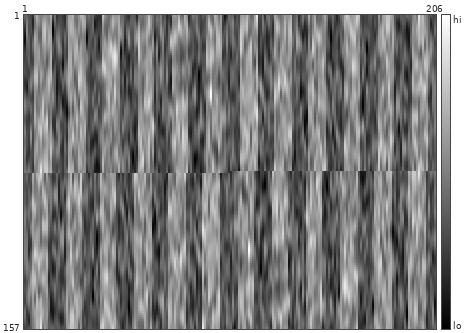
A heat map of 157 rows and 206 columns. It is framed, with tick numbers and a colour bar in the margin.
Stripes running up and down repeat 12 times from left to right. A half turn leaves it unchanged. Streaks run downward. There is no overall slope.
